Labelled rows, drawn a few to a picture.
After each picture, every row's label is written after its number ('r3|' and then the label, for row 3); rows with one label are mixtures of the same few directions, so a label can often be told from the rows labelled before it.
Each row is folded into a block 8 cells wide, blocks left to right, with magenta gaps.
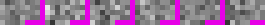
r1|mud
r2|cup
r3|mud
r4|mud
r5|cup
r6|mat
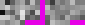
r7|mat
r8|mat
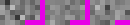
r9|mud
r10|cup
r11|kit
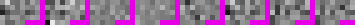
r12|mat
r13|mat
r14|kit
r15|mud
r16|mud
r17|mat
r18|mud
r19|mud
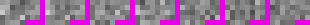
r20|cup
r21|cup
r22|kit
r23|mat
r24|kit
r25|kit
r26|cup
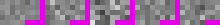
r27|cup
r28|mud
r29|mud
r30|kit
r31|cup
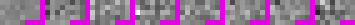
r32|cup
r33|cup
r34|cup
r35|mat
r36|mud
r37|mat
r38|mat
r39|mat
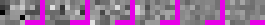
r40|cup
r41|kit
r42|mud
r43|cup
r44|mud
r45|mat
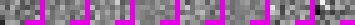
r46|mud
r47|kit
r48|kit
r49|mud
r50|mat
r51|mud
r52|cup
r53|mat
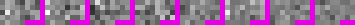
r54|mud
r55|cup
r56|mat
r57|kit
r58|cup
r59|cup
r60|mud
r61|mud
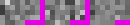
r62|mat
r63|kit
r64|cup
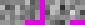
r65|kit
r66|kit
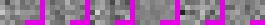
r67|mat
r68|mud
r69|mud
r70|mat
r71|mat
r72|kit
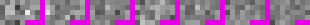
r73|kit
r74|cup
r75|kit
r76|mat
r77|kit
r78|cup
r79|mud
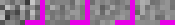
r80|kit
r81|kit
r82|cup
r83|mud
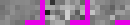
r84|cup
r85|mat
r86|cup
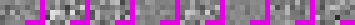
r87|mud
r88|kit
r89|kit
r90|mat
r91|kit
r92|kit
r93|kit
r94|cup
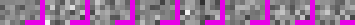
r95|cup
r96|mud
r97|mud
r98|cup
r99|mud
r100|cup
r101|kit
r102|kit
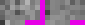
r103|mat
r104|cup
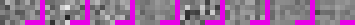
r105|mat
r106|cup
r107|mud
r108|mud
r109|kit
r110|kit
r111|cup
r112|mat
